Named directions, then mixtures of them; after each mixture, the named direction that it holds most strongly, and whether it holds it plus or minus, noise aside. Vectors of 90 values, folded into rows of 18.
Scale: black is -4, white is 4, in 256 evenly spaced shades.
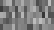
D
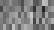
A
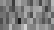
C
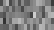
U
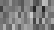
A, plus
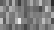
C, minus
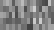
D, plus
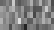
C, minus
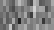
C, plus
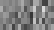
A, minus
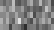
C, minus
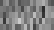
U, plus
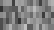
C, plus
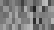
A, plus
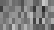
A, plus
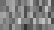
C, minus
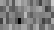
C, plus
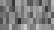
C, plus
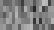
A, plus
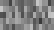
D, minus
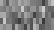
U, minus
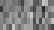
A, plus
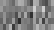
A, minus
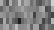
U, minus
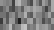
C, plus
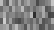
U, minus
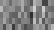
A, minus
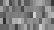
U, plus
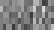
A, minus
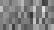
A, minus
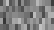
U, plus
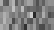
U, minus
